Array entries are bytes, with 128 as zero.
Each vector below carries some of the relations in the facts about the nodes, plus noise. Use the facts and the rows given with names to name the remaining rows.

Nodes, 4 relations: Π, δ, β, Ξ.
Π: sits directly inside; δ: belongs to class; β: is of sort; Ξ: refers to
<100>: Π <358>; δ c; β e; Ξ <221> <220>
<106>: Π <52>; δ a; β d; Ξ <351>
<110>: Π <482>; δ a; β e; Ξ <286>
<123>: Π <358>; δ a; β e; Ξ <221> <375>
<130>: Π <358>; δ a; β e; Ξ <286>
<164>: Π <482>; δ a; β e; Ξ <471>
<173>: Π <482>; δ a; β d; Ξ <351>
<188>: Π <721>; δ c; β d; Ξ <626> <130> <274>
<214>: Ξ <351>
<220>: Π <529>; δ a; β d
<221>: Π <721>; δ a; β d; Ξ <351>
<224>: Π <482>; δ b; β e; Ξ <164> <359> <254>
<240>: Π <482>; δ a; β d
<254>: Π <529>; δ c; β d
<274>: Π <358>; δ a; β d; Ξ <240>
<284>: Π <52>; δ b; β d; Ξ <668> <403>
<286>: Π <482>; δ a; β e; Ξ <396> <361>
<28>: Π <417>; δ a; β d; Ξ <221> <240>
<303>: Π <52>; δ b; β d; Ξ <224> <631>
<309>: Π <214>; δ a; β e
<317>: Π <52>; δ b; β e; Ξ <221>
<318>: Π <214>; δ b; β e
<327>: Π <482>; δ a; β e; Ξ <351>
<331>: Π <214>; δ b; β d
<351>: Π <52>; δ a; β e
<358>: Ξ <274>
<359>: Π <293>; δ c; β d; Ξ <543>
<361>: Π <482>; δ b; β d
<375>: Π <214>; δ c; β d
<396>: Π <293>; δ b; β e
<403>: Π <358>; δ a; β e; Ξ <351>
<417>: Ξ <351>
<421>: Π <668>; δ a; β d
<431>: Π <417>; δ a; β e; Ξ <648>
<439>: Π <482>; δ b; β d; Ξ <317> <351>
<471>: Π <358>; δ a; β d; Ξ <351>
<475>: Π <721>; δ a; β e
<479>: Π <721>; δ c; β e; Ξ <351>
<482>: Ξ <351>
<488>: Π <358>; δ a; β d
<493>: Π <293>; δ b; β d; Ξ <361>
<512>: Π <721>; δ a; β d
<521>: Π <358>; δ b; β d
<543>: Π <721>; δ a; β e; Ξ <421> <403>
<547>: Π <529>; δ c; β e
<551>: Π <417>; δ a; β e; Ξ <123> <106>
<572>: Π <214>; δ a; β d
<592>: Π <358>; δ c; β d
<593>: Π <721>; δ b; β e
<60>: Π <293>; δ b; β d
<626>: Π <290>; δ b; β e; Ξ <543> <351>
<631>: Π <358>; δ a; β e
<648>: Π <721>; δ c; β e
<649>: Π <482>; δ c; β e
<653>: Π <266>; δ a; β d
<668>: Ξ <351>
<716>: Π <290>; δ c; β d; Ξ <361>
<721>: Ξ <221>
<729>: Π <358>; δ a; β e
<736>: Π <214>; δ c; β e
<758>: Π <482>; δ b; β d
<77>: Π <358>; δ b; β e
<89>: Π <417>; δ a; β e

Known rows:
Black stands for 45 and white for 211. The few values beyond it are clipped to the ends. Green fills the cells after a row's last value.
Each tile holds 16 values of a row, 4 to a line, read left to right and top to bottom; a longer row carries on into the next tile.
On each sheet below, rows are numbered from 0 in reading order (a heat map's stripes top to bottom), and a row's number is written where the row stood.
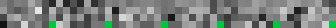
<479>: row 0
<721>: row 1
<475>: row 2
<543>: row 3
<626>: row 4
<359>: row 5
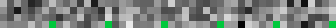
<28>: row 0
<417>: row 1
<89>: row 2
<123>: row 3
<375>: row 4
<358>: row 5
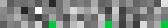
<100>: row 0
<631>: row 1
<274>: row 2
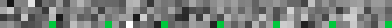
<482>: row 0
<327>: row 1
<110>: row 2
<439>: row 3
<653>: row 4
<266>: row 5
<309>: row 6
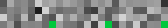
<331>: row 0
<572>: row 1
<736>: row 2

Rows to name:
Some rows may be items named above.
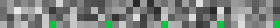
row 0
<631>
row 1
<123>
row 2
<417>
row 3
<214>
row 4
<89>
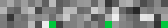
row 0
<421>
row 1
<649>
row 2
<716>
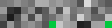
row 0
<284>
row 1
<293>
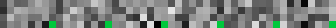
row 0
<593>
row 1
<318>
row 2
<396>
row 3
<254>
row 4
<173>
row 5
<358>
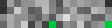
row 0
<318>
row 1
<736>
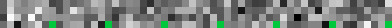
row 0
<648>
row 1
<77>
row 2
<551>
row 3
<164>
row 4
<28>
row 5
<361>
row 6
<221>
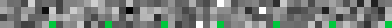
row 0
<668>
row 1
<318>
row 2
<188>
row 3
<240>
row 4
<100>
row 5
<106>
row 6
<417>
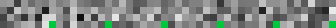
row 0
<351>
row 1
<130>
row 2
<592>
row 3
<547>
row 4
<60>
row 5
<214>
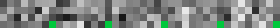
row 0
<758>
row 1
<224>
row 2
<471>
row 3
<729>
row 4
<431>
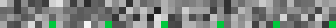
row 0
<221>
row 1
<220>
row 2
<351>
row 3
<403>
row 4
<318>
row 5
<521>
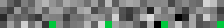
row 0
<317>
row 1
<421>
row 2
<493>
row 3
<303>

